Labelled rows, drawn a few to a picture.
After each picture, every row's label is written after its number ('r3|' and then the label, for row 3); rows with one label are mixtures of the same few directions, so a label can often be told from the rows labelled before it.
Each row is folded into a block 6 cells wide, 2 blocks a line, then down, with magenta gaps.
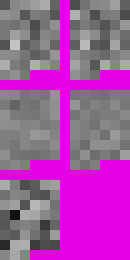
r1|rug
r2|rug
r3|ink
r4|rug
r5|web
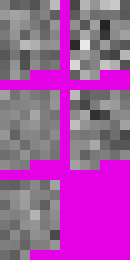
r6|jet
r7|rug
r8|rug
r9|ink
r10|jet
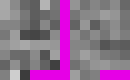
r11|jet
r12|ink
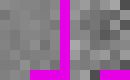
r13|rug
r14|jet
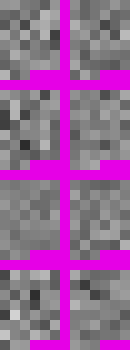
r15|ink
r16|ink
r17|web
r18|jet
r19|ink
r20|rug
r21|rug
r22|ink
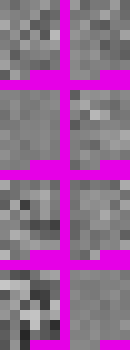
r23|ink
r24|ink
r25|web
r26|ink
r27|ink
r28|jet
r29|jet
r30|jet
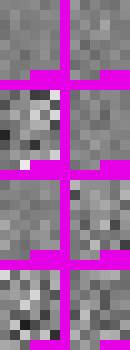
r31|web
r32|rug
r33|jet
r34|rug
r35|web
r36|rug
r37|rug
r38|rug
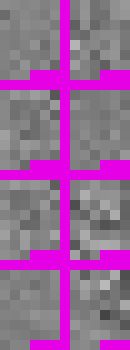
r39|rug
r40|web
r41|jet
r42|rug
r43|jet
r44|ink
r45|ink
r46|ink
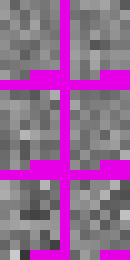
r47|rug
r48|jet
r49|jet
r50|rug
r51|jet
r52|ink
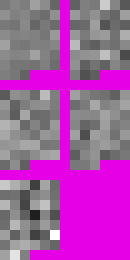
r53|jet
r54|jet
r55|web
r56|rug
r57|jet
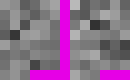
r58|web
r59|ink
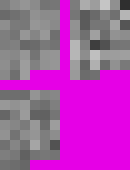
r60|jet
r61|jet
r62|jet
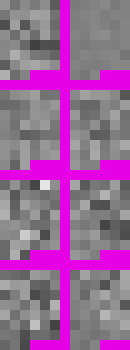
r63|ink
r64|jet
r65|jet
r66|jet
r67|web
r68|ink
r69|jet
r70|ink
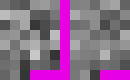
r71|jet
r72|jet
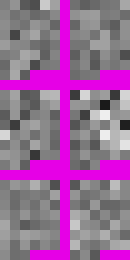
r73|web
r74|jet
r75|web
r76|ink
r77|jet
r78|web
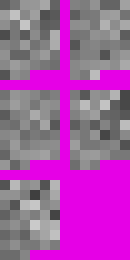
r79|ink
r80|jet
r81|ink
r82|ink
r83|ink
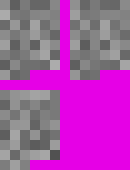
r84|rug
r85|rug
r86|rug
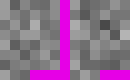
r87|rug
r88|ink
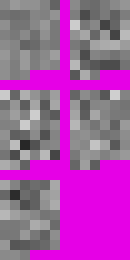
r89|jet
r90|ink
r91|rug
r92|web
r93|ink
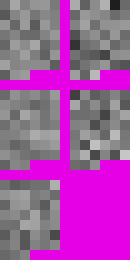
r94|rug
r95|web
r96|ink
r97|rug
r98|jet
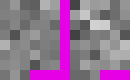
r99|web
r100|ink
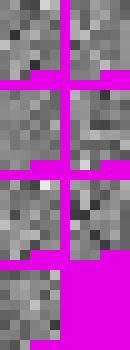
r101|web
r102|web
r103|ink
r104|jet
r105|web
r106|web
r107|jet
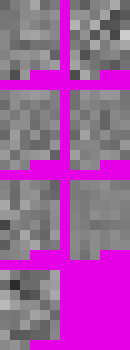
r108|jet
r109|ink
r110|rug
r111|rug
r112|web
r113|jet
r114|ink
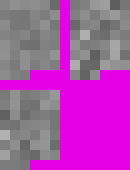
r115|jet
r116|web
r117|web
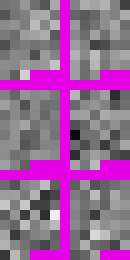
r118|jet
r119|jet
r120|rug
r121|web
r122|ink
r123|rug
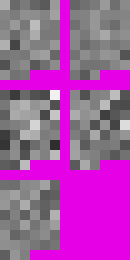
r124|rug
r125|jet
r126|jet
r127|ink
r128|ink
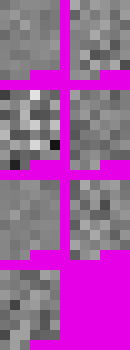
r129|ink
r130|rug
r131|jet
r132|web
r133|web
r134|rug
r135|web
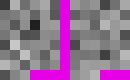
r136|rug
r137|jet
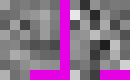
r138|ink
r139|rug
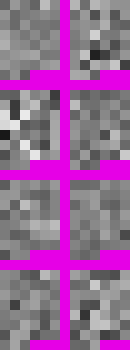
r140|web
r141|rug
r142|web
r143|rug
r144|ink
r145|jet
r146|web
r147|rug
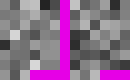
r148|web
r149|web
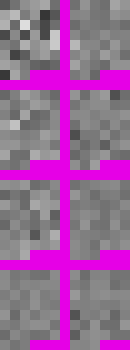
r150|ink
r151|web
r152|web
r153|web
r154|jet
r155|rug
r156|rug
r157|web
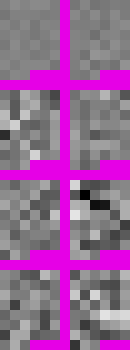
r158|rug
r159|rug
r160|web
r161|jet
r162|ink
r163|ink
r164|web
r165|ink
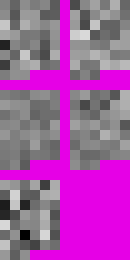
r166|web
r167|web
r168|jet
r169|ink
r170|web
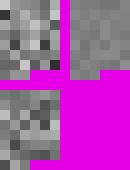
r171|rug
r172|rug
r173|ink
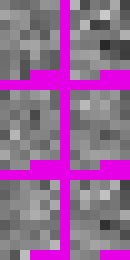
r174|jet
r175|ink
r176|rug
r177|ink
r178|jet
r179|ink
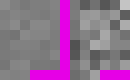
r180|web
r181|jet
